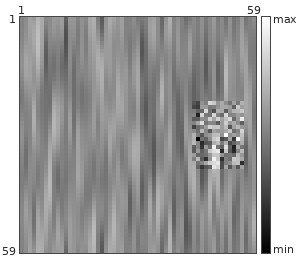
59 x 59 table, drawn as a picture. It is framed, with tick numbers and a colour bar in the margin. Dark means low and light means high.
The middle right is the roughest part. The distribution is heavy-tailed on both sides. The grain runs up and down. In the middle right lies a patch that is rougher than the rest.
